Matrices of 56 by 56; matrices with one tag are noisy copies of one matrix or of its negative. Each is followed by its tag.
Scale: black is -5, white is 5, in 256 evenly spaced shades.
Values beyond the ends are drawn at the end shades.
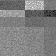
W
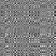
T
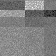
W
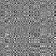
T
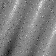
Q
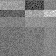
W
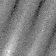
Q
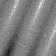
Q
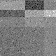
W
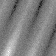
Q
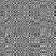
T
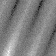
Q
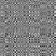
T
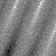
Q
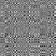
T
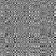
T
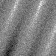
Q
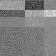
W
